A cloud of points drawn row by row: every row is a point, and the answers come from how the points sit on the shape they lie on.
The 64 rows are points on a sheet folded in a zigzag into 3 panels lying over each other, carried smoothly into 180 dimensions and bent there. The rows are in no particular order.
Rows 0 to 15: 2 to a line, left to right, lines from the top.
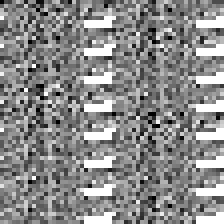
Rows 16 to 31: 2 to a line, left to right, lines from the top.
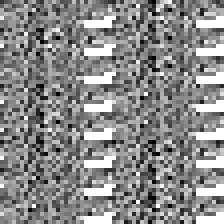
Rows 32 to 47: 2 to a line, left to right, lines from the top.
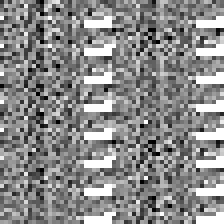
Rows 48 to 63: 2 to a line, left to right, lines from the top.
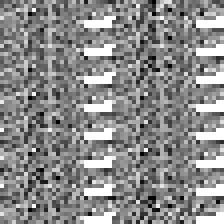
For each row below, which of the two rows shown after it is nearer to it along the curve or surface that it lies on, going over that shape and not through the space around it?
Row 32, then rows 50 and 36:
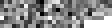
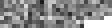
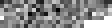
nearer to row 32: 36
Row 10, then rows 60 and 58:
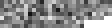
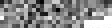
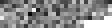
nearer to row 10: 60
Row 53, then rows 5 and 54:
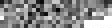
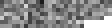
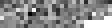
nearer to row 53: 54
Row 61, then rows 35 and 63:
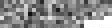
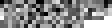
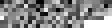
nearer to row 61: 35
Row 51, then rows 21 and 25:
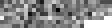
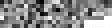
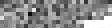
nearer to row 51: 21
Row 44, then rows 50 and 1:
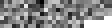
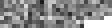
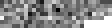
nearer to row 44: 50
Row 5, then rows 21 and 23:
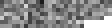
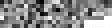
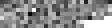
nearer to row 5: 23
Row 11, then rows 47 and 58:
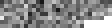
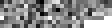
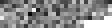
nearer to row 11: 58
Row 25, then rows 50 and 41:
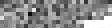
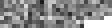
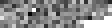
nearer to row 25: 41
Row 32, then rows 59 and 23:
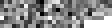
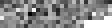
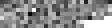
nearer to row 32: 59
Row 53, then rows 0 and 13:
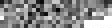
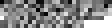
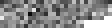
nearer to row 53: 13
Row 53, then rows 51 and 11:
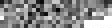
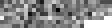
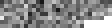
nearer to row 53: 51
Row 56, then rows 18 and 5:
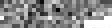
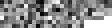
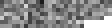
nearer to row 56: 18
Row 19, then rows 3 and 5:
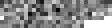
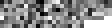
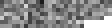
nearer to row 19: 3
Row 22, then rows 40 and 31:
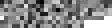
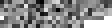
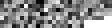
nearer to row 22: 40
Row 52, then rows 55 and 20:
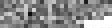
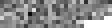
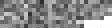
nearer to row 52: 55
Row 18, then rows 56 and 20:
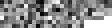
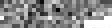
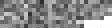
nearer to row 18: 56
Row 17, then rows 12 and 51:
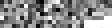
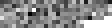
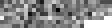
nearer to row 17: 51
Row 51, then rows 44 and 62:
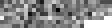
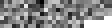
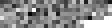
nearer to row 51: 62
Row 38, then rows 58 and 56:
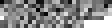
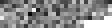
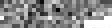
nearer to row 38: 58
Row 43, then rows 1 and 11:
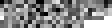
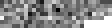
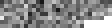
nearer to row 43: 1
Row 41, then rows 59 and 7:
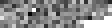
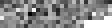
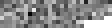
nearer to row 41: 7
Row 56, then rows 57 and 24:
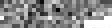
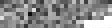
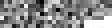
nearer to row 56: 57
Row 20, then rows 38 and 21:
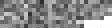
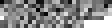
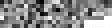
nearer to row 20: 38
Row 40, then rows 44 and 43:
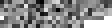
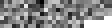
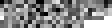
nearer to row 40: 44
